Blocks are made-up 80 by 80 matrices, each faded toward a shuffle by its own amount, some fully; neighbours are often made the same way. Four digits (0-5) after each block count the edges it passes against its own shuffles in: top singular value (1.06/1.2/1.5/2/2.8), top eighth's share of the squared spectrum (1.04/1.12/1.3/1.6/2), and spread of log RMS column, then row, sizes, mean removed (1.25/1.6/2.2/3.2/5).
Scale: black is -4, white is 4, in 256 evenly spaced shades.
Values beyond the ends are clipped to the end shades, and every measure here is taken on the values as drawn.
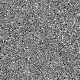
0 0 0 0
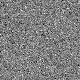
0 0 0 0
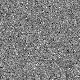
0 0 0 0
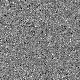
0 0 0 0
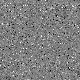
0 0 0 1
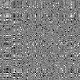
5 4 3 3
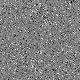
2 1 0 0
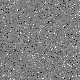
0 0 0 0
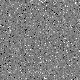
2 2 1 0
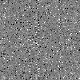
3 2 1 1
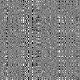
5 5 4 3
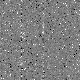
2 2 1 0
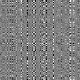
5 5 4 3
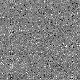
3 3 1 1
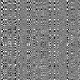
5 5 4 3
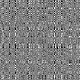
5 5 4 3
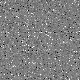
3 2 0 0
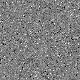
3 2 0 0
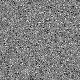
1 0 0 0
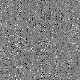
3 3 2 1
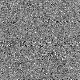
1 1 0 2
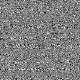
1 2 0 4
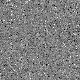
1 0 1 0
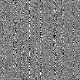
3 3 4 0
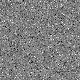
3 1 0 0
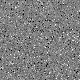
1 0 0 0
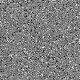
3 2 1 0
